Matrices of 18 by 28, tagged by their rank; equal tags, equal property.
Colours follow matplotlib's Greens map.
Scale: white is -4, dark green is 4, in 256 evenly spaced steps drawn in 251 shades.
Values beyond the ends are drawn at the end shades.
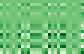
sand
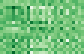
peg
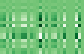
sand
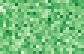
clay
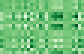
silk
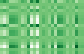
sand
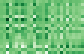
silk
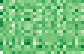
peg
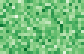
clay
